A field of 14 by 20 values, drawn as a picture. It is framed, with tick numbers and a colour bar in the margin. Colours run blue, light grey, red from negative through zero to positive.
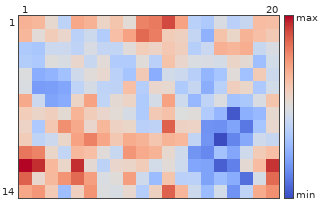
Mirror symmetry: none. Grain: blotchy. Ninth with the highest average: bottom left.
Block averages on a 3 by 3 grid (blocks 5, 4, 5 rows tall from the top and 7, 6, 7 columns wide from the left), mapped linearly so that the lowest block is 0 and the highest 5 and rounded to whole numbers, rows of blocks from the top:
2 4 2
2 3 0
5 4 0
